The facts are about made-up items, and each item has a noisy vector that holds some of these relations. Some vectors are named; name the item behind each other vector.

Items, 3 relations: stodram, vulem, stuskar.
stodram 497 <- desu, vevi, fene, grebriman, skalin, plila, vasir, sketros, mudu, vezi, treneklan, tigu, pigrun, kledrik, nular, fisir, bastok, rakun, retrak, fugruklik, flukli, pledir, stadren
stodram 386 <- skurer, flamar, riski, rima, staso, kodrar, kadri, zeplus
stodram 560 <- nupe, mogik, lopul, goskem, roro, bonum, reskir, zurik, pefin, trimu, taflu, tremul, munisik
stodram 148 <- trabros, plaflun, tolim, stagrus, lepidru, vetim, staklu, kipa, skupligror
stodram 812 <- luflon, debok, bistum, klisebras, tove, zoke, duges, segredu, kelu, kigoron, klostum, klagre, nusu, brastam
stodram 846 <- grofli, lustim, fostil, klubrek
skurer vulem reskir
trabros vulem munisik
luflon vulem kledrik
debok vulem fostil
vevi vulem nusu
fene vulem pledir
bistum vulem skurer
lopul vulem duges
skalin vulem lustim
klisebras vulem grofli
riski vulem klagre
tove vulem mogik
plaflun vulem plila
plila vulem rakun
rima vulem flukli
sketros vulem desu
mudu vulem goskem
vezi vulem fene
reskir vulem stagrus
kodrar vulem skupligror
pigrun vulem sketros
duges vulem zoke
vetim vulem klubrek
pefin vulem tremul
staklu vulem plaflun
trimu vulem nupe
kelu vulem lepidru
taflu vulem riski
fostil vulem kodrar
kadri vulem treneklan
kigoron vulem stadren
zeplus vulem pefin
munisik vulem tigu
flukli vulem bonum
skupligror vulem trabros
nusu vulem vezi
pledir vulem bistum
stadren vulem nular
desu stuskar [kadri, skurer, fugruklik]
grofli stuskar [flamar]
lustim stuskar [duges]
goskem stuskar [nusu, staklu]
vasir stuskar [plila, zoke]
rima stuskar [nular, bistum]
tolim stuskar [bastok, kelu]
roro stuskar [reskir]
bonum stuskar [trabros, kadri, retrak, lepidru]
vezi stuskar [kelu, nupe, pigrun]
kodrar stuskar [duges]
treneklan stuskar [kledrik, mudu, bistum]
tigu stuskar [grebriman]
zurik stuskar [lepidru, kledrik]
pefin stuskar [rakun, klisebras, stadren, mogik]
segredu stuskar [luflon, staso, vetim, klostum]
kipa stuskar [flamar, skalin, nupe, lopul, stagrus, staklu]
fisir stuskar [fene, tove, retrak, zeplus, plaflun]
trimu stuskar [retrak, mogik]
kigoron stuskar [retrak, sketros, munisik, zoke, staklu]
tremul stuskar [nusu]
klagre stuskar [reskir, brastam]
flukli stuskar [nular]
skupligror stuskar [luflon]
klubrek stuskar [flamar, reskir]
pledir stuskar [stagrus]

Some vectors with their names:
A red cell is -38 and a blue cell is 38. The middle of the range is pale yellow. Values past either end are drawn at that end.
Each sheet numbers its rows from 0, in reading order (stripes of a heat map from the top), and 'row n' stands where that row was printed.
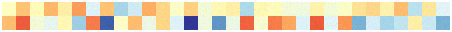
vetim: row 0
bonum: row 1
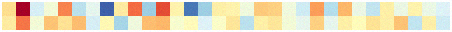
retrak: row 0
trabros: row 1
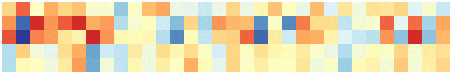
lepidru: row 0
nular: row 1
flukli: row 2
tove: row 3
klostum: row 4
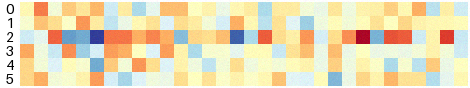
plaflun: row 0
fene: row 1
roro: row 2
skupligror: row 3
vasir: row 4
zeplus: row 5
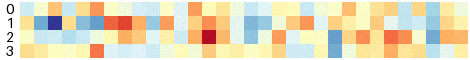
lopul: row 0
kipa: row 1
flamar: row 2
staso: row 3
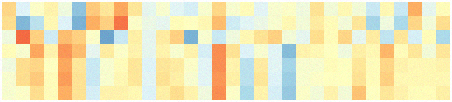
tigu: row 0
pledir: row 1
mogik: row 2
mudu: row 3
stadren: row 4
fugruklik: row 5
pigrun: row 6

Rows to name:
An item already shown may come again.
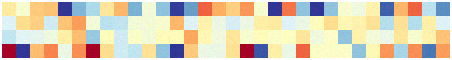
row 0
kodrar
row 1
munisik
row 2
kelu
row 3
rima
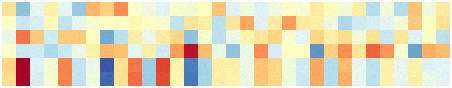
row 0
vezi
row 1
segredu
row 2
mogik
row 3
flamar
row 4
retrak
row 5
retrak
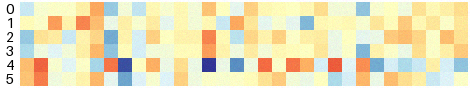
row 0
luflon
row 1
mudu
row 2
brastam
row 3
kelu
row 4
bonum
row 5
kadri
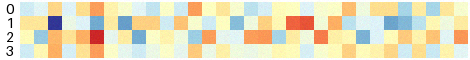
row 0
nupe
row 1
kigoron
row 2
bistum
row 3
taflu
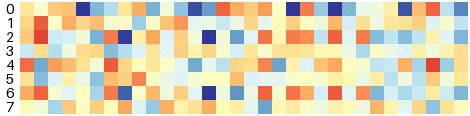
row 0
kodrar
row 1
lepidru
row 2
trimu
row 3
zoke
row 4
treneklan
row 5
vezi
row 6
bonum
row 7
stagrus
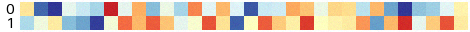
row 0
goskem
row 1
klagre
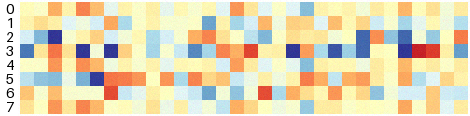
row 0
mudu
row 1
pefin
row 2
nusu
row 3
duges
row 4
mudu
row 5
grofli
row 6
zurik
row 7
kledrik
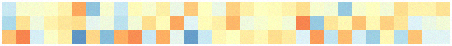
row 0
luflon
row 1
fostil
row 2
fisir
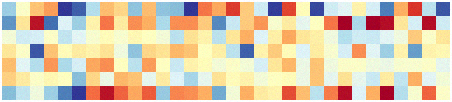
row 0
lustim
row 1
reskir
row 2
segredu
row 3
staklu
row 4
tolim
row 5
desu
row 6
klubrek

